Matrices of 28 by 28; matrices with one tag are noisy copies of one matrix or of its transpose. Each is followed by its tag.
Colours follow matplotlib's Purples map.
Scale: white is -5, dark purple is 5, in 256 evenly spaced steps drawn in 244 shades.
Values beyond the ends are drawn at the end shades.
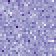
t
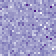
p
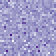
p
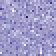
t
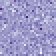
t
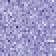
t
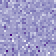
p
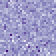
p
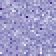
t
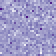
t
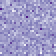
t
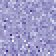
p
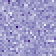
t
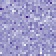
t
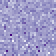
p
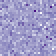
p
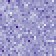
t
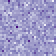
t
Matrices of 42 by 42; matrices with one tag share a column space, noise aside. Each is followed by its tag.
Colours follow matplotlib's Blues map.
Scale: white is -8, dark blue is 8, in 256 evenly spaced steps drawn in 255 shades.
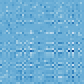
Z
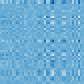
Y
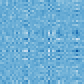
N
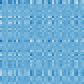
Y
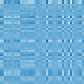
Y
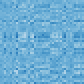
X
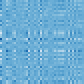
N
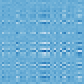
Z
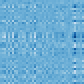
X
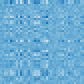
Y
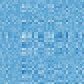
X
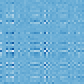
Z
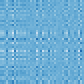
N
